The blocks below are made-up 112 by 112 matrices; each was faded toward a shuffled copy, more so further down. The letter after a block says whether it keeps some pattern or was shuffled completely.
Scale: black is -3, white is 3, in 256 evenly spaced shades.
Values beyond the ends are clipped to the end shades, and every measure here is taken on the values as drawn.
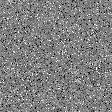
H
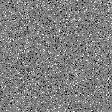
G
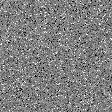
H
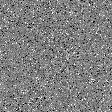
H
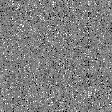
G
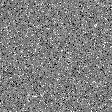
H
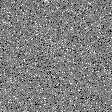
H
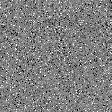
G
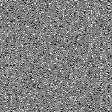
G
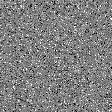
G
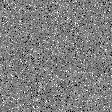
H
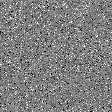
H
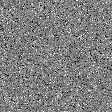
H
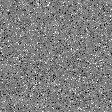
H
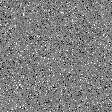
H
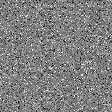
G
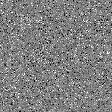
G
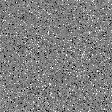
G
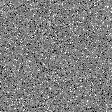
H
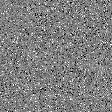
G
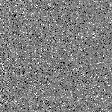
G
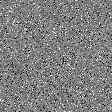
H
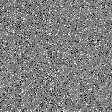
G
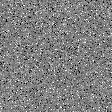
H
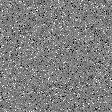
H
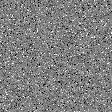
H
